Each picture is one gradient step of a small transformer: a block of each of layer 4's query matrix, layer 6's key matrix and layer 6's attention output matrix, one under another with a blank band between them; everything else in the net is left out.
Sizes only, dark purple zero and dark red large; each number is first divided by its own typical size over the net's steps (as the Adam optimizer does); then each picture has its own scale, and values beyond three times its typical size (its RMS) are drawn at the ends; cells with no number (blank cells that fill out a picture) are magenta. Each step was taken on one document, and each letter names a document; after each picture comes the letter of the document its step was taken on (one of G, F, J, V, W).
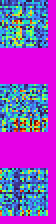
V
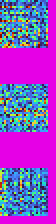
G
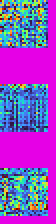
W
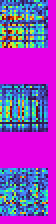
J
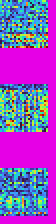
V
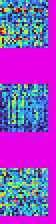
J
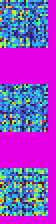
G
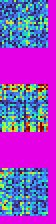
V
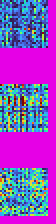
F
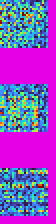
J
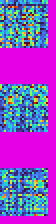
J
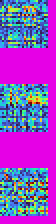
W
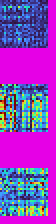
F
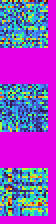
V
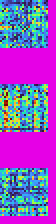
W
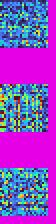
F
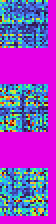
G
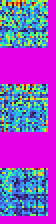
V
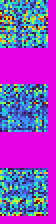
G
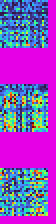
F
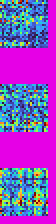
G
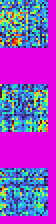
G
